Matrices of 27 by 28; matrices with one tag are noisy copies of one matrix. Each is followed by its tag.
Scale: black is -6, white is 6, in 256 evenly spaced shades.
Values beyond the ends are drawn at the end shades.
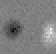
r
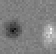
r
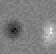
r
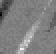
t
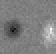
r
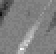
t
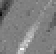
t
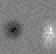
r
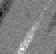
t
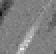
t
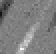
t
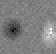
r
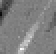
t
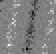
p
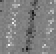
p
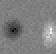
r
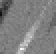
t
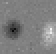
r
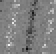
p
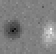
r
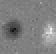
r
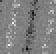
p
